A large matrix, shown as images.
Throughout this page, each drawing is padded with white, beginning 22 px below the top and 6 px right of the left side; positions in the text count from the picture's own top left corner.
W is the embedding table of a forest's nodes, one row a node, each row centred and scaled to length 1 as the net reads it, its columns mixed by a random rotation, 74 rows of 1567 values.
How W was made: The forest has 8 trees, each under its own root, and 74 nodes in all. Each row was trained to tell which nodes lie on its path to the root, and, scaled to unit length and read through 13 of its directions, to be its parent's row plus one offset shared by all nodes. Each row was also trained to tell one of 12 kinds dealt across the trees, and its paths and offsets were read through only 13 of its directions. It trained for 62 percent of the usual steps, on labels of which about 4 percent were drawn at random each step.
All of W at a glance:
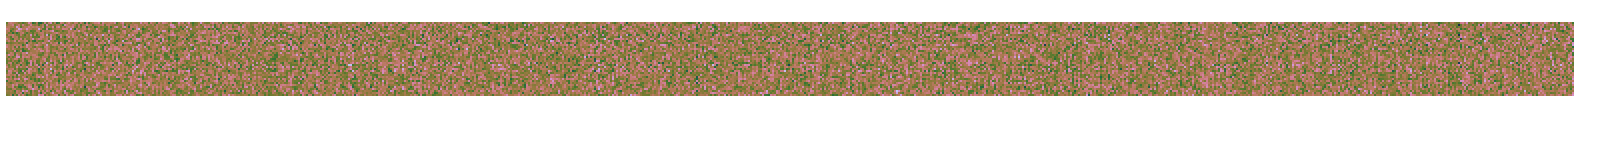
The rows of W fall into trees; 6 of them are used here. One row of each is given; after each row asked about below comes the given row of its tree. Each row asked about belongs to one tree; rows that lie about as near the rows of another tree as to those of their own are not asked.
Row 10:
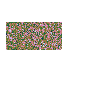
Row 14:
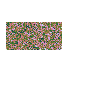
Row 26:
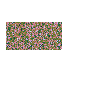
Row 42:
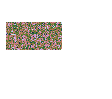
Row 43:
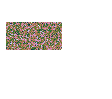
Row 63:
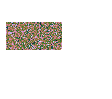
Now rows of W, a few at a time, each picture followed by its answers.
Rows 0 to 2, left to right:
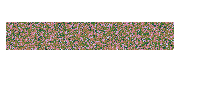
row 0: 43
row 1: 43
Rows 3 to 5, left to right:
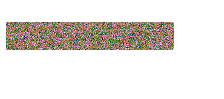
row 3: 10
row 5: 63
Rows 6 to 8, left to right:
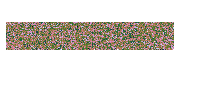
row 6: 42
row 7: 42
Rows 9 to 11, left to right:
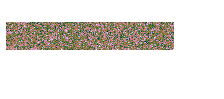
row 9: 63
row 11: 63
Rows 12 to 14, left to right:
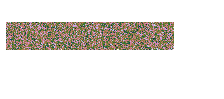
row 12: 43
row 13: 14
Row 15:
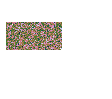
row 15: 43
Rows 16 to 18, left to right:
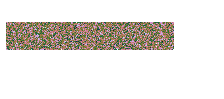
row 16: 42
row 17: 26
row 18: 10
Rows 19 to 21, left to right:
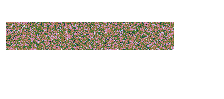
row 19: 63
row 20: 10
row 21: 14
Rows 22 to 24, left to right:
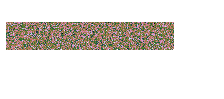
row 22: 42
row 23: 43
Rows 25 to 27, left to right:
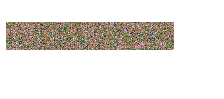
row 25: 63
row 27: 26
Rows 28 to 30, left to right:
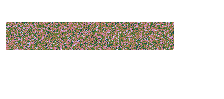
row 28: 26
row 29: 14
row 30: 63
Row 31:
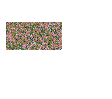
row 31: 10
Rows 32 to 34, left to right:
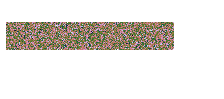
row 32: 43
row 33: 63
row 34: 63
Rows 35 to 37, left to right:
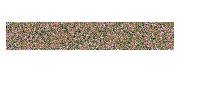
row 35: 42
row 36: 26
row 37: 14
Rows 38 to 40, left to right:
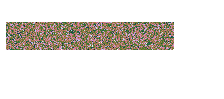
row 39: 14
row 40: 10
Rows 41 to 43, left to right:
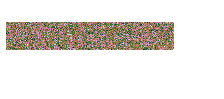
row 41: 10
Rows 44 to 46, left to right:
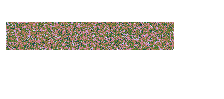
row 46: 43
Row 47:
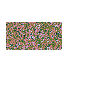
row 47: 43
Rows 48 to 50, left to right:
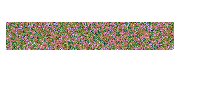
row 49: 14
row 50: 43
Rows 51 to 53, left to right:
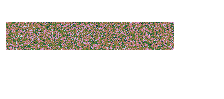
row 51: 63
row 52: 43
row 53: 42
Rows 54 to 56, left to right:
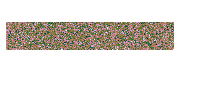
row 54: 63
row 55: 14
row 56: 42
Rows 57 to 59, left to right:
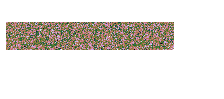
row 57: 63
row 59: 14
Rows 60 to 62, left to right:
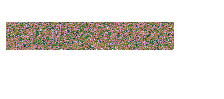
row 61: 14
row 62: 43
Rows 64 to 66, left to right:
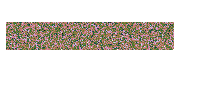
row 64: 43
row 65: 43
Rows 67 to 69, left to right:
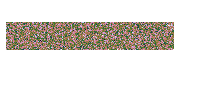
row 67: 14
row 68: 63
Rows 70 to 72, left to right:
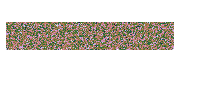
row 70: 63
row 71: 26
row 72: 14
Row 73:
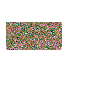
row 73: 42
